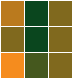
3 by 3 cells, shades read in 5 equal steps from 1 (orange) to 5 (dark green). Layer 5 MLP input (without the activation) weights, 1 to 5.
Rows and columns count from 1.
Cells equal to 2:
1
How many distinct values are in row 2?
2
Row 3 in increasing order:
1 3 4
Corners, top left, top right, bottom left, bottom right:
2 3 1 3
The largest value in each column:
3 5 3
